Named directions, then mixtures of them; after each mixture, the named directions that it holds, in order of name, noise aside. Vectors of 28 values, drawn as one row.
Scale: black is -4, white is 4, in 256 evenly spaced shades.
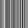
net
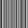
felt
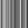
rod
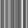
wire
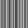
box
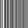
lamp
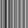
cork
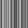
felt, rod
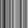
net, rod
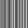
box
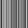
felt, rod, wire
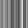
lamp, wire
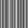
box, felt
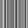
box, felt, lamp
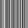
net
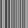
cork, felt, net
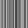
box, lamp, wire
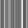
wire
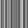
cork, rod, wire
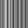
cork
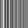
lamp
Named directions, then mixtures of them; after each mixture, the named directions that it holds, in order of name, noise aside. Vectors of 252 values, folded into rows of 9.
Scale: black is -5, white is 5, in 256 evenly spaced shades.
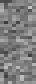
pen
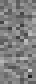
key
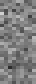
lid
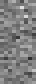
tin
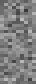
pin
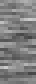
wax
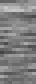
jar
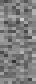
lid, pen, pin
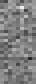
jar, pin, tin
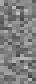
key, pin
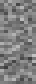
lid, pen, pin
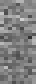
lid, wax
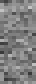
jar, pen, tin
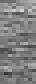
jar, pin, wax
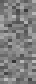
pin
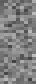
pin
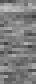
jar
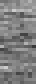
jar, key, wax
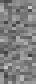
pen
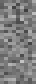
pin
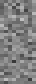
pin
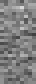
jar, tin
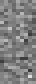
key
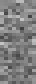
lid, wax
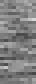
wax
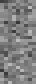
pen, pin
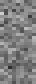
lid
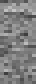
jar, key, pin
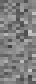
key, pin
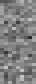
lid, pen, wax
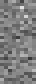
tin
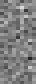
pin, tin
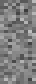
pin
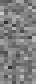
lid, pen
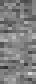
pin, wax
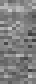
jar, key, pen
